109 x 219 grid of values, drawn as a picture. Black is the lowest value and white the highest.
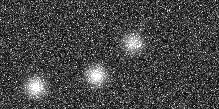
Most values sit low, with a long tail of high ones. No regular stripes run through it. Neither half mirrors the other. No overall slope runs across the table. Overall the values sit about 30% of the way up the scale. Three bumps rise from the field. No row or column stands out.
